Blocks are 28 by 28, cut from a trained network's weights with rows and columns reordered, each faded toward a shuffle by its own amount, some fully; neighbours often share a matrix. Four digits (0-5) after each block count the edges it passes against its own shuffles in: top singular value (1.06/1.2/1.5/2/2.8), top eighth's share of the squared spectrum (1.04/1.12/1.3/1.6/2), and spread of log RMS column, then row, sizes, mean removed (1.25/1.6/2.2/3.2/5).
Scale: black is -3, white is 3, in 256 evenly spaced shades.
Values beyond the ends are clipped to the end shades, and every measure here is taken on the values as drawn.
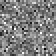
0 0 0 0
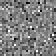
0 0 0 0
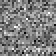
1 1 0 0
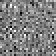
3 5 2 2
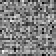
2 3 0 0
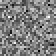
0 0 0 0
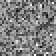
0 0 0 0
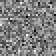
0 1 0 0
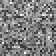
0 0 0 0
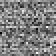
2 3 0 0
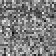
1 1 0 0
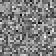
0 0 0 0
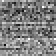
3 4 0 0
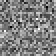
1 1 0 1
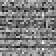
3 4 1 1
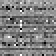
3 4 1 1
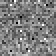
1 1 0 0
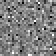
0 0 1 0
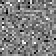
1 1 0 0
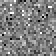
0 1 0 0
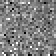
1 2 0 0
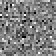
1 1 0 0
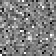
0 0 0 0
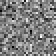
2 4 1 0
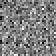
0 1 0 0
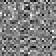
3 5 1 2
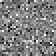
0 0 1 0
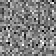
3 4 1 1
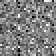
3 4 1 1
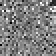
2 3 1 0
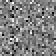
2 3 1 0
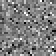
0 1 0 0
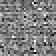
2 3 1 0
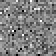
1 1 0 0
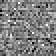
1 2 0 0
